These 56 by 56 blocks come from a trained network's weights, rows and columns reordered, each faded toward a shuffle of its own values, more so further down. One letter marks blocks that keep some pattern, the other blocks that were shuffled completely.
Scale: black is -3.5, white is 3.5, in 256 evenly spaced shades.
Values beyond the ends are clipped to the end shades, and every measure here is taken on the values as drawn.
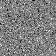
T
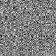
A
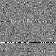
A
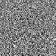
A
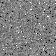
T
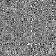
A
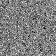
T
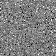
T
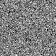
T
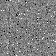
T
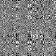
A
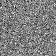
T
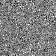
T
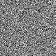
A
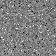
T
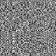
A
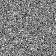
T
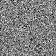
T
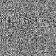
A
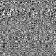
A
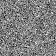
T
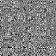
A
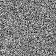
T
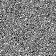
T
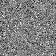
T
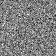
T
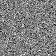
T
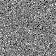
T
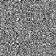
A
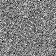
T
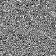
A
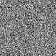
A
